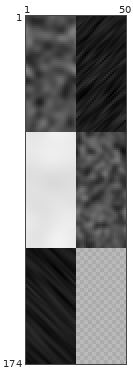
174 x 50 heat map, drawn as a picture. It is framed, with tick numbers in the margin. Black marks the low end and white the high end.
The table splits into 3 rows of 2 panels. Panel 1,1: low, blotchy. Panel 1,2: very low, slanting up to the right, faint in contrast. Panel 2,1: very high, smooth, faint in contrast. Panel 2,2: low, blotchy. Panel 3,1: very low, slanting down to the right, faint in contrast. Panel 3,2: high, checkered, faint in contrast.
